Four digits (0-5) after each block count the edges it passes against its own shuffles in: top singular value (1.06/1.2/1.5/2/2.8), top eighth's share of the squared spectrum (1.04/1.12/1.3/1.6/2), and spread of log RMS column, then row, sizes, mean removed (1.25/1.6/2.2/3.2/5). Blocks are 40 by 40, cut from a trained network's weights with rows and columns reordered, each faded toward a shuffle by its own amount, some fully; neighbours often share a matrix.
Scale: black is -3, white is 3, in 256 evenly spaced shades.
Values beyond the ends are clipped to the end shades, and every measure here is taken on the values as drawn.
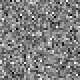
0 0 0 0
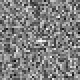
1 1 0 0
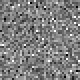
0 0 0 0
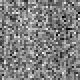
1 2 0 0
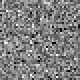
0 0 0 0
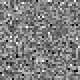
0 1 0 0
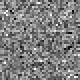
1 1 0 0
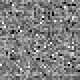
1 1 1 0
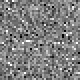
1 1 0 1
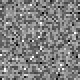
0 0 0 0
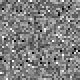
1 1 0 0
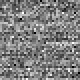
3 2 0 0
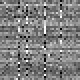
3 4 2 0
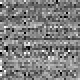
3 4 2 2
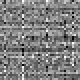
3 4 2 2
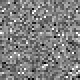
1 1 0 0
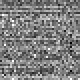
3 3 1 0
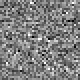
0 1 0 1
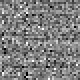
2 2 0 0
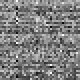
3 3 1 1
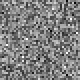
0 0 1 0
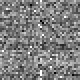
2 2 0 0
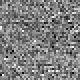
1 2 0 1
